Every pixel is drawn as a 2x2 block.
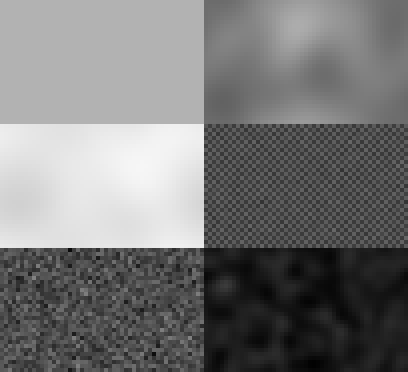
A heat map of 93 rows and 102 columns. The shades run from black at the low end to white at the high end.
The table splits into 3 rows of 2 panels. Panel 1,1: high, flat. Panel 1,2: middling, smooth. Panel 2,1: very high, smooth, faint in contrast. Panel 2,2: low, checkered. Panel 3,1: low, fine-grained. Panel 3,2: very low, blotchy, faint in contrast.
